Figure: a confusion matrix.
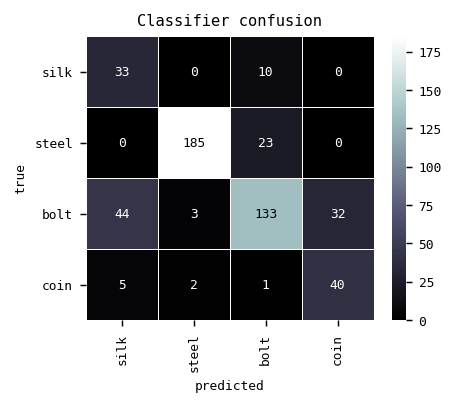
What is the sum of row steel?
208
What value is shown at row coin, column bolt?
1
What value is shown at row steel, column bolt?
23
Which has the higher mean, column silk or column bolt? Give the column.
bolt
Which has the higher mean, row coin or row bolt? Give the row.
bolt
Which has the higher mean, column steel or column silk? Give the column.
steel
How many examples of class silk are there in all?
43
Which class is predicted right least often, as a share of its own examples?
bolt
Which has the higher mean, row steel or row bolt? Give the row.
bolt
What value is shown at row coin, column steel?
2
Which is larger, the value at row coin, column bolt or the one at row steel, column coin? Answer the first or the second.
the first
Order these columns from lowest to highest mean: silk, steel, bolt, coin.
coin, silk, bolt, steel
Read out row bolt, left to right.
44 3 133 32
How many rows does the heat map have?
4
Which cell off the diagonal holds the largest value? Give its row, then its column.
bolt, silk
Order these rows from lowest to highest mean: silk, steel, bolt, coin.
silk, coin, steel, bolt
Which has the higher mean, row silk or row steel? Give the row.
steel
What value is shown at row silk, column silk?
33
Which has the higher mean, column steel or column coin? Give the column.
steel
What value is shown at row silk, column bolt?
10
